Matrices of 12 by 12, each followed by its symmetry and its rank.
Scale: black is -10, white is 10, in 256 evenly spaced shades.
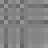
symmetric, rank one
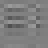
neither, rank one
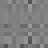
neither, rank two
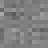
neither, rank two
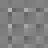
symmetric, rank one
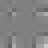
symmetric, rank one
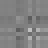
symmetric, rank one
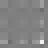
symmetric, rank one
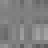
neither, rank one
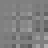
symmetric, rank one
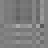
neither, rank one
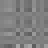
neither, rank one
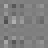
neither, rank one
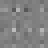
neither, rank two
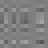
neither, rank one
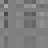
neither, rank one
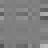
neither, rank one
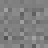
neither, rank two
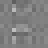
neither, rank two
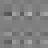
neither, rank one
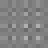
symmetric, rank one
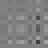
neither, rank one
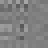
neither, rank two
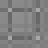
symmetric, rank one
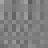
neither, rank two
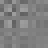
symmetric, rank one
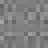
neither, rank two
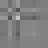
symmetric, rank one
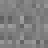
neither, rank two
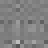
neither, rank two
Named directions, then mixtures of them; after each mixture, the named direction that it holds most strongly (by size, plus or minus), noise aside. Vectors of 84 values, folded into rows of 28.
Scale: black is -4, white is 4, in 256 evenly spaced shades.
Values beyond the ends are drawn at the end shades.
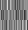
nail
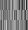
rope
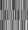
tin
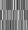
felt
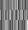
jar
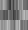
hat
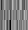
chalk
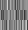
nail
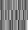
jar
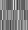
felt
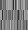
felt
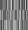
rope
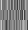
nail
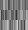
jar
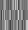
jar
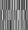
rope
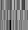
chalk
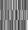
jar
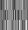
tin
